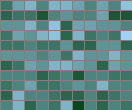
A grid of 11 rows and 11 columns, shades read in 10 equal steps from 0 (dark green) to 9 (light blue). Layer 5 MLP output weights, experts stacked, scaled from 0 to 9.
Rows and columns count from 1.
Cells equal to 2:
15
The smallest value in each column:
2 3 2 1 3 2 0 2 2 1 1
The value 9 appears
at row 4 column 11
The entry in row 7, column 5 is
7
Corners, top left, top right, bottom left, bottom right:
3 8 4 3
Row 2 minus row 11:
-2 -4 1 -3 1 -2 4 0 4 -3 -2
